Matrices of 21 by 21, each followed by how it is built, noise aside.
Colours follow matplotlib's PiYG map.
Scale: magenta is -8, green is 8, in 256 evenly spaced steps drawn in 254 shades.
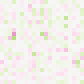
low rank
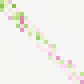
banded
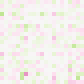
low rank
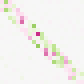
banded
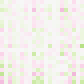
low rank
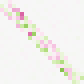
banded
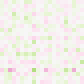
low rank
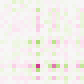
low rank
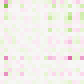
low rank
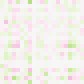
low rank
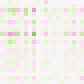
low rank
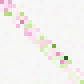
banded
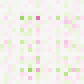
low rank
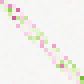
banded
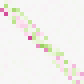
banded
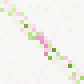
banded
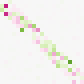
banded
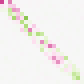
banded
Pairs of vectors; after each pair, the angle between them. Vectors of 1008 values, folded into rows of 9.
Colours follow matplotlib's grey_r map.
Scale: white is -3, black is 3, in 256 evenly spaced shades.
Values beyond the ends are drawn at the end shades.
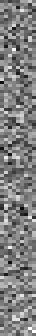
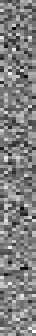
nearly parallel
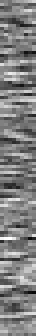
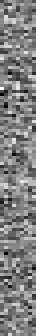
partly opposed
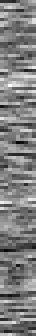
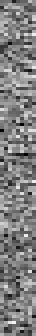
partly aligned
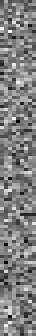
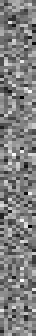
orthogonal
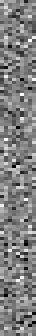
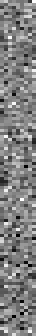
orthogonal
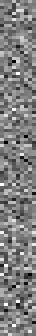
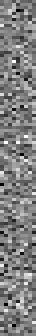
nearly opposite
